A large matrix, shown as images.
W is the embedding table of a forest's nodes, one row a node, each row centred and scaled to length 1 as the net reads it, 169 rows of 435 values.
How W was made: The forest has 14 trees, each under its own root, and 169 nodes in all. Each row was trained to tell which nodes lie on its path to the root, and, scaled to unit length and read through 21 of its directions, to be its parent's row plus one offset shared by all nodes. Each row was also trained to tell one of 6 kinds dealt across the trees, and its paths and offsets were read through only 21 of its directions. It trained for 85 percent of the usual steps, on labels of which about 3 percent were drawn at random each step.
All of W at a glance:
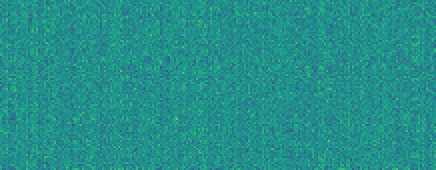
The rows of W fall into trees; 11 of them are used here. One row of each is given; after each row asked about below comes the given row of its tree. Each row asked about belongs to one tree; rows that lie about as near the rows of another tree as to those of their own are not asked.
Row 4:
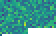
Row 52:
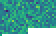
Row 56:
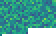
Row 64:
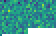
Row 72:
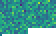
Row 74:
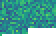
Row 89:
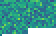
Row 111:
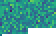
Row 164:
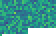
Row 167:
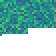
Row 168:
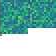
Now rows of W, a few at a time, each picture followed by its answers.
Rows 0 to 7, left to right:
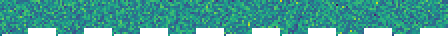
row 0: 89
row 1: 111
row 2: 167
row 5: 52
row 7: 72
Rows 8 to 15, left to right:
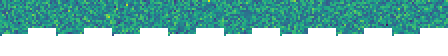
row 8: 72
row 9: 56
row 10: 164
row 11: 4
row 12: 164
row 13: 164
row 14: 52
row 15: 56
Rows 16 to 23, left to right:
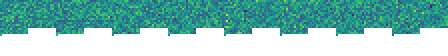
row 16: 52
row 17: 74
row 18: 89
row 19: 64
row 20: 167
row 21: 111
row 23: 4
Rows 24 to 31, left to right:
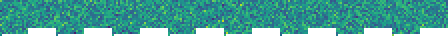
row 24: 4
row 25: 89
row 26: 89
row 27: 4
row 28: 52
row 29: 72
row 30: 52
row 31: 72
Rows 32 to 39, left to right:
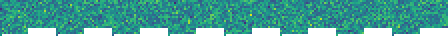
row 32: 52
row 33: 4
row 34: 167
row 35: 64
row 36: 56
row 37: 64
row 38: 74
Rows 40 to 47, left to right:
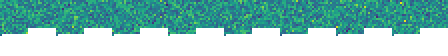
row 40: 111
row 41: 167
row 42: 72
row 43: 52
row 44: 64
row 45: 64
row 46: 89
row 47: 164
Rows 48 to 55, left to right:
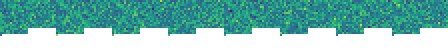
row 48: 72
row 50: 52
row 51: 168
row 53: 4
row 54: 89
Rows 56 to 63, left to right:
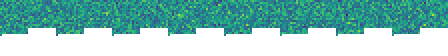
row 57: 89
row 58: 167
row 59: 52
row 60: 89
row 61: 74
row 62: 56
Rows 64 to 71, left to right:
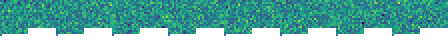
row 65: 89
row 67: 72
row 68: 164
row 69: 4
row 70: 111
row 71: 111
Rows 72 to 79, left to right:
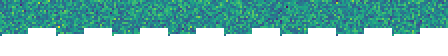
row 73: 167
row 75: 111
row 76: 111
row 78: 64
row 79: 56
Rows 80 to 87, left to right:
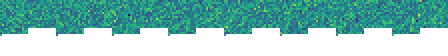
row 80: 74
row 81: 89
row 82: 164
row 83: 64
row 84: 167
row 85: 4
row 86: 4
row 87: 64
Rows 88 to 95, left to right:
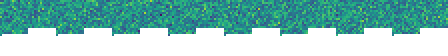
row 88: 64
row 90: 4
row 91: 111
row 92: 89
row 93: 74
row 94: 52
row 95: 168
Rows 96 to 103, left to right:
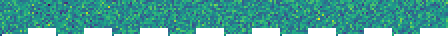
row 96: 89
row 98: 64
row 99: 56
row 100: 64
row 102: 111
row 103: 4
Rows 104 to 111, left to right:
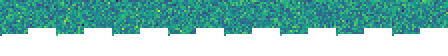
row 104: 4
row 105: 52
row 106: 52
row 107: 64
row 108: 111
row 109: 167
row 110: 167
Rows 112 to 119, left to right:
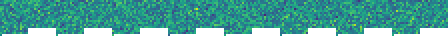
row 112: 111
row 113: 168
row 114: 72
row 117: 56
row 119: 168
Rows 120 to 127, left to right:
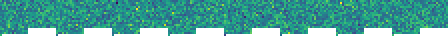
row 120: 52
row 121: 111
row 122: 56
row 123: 164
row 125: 72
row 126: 111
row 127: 168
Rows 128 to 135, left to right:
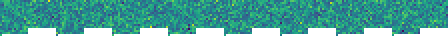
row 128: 72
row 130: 56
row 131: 72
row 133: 64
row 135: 52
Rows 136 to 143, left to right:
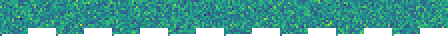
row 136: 111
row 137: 4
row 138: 4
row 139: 167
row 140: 89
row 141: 89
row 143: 168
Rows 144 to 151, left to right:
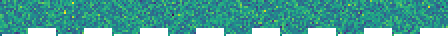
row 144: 89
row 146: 168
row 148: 111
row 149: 111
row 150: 4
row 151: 72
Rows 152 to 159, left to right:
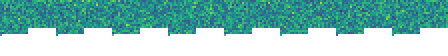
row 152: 167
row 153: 89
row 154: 56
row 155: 52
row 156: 167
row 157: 64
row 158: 52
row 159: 167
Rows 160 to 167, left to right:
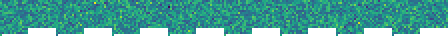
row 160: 164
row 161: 4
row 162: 111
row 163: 52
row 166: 4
